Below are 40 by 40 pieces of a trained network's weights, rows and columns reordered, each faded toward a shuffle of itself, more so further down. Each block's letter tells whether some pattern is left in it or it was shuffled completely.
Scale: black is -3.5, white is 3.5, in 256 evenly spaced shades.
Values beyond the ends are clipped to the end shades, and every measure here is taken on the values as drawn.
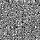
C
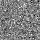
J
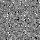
C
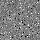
J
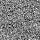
J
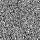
J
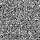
J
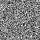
J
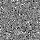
J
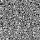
C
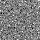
J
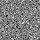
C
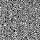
C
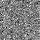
C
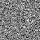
C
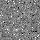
J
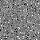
C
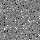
C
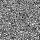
J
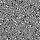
J
